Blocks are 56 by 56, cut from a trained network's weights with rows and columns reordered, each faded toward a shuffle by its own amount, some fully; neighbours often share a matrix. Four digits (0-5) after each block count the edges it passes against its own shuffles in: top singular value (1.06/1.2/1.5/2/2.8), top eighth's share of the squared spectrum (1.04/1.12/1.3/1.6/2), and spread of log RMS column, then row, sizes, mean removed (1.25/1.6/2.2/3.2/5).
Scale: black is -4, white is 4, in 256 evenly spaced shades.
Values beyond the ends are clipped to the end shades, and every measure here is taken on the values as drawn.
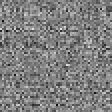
4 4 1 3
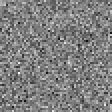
1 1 0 0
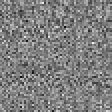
3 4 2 2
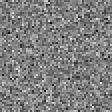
0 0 0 0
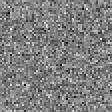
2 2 0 0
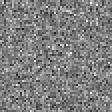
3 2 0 0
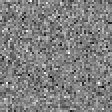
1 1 0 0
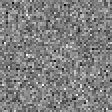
1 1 0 0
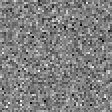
2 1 0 0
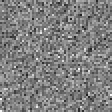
0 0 0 0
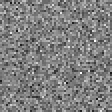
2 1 0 0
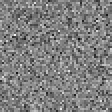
0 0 0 0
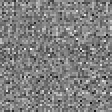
3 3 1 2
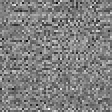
4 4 1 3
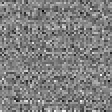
4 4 1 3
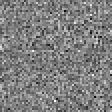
3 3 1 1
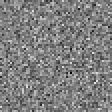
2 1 0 0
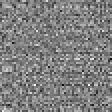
4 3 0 2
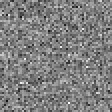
3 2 0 1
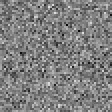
2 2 0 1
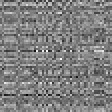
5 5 2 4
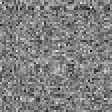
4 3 1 2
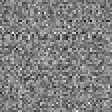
4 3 0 2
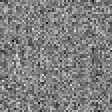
3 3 1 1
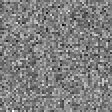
0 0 0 0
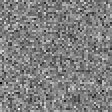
2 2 0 0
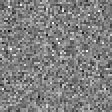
0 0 0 0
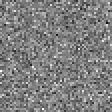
1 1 0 0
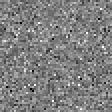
0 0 0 0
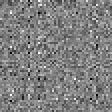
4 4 2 2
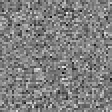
3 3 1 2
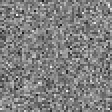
2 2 0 0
